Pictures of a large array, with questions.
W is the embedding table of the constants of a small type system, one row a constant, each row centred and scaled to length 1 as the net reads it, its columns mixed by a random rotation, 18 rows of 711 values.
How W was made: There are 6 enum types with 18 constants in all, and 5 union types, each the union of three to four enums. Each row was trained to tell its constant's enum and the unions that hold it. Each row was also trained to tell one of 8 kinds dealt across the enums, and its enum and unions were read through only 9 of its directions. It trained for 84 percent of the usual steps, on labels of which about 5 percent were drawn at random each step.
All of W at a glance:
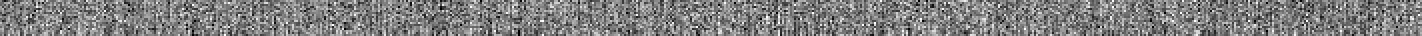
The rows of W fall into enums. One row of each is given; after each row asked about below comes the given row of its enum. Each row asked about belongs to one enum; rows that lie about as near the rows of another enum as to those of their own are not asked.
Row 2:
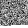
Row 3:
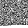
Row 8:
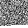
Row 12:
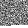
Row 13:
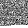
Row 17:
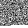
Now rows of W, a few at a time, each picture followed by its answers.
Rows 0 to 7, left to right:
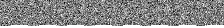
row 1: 13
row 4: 12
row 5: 2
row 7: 13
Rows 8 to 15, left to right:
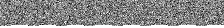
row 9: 17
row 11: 8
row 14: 12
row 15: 8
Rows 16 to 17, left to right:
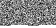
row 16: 8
